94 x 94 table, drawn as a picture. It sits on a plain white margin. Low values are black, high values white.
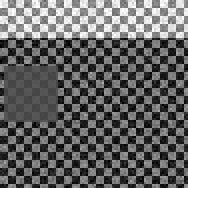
Average level on the scale: 40%. Odd patch: calmer, in the middle left. Seam: horizontal, 20% of the way down, the top part higher. Calmest part: middle left.
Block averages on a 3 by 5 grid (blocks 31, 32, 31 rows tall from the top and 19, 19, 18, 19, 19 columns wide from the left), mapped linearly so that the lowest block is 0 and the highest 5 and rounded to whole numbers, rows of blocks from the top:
55555 / 00000 / 00000
